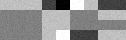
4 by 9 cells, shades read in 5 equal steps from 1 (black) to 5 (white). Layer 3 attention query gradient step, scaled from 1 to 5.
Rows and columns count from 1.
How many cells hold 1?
1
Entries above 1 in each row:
8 9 9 9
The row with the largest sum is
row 2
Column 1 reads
4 3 3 3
